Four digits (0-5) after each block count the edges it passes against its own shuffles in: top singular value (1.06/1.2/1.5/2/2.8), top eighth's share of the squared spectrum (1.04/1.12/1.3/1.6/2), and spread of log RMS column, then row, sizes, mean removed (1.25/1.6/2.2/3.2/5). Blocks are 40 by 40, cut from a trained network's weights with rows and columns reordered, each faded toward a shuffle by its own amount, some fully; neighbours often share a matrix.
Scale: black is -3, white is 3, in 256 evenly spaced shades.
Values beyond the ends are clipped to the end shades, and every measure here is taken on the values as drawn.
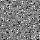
2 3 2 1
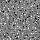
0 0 0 0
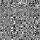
3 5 2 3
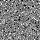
0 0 0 0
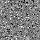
1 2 1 0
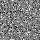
1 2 0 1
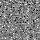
1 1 0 0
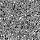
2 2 1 0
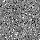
1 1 0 0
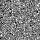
0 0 0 0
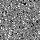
0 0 0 0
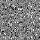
3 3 2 1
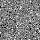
0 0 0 0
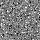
0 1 0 0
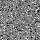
1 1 0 0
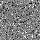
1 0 0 0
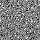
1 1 0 0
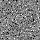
0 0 0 0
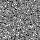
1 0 0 0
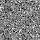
2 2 0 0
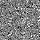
1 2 1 0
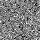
2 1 0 0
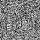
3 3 0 0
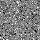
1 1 0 0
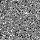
1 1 0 0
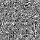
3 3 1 1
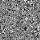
2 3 1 1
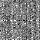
3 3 0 2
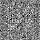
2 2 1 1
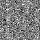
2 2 0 1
